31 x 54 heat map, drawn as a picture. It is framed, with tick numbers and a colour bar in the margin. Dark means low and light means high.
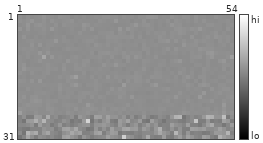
Slope: none. Stripes: none. Seam: horizontal, 80% of the way down, the top part calmer. Odd rows or columns: none. Histogram: skewed, a long tail of high values. Grain: fine.
